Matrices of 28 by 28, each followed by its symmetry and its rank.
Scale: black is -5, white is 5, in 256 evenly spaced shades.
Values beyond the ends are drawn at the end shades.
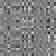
neither, rank three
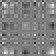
symmetric, rank two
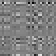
neither, rank two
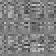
neither, rank three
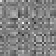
symmetric, rank three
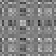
symmetric, rank two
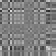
symmetric, rank two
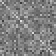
symmetric, rank five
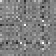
symmetric, rank three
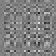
neither, rank two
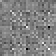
symmetric, rank five
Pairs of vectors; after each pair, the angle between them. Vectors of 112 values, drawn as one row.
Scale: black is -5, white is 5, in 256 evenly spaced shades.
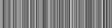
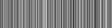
partly opposed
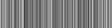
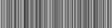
nearly parallel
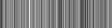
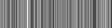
orthogonal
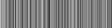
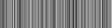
partly opposed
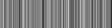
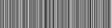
partly opposed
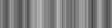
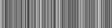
partly aligned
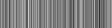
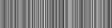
partly opposed
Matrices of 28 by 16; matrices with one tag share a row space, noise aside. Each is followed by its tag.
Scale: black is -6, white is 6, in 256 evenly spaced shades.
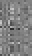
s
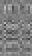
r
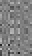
s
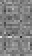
r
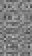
r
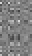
s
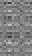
r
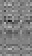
r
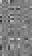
s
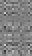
r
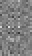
s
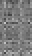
r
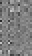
s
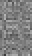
r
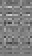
r
